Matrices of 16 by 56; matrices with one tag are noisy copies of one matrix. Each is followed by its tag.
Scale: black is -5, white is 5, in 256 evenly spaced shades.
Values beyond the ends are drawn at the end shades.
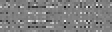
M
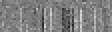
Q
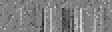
Q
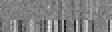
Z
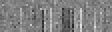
Q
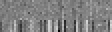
Z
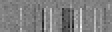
Q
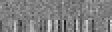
Z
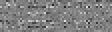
M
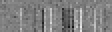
Q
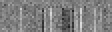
Q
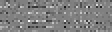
M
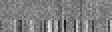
Z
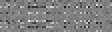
M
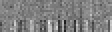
Z
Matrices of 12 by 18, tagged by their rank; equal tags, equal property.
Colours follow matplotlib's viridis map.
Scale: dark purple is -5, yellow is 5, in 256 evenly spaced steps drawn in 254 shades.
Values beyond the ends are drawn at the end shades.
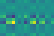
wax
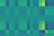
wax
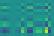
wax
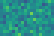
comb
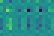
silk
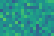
comb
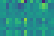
silk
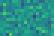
comb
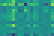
silk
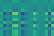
wax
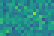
comb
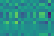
silk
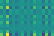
wax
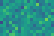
comb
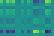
wax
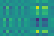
wax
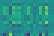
silk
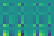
wax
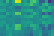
silk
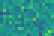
comb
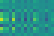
wax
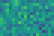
comb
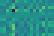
silk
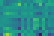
silk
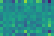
silk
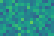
comb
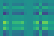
wax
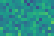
comb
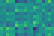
silk
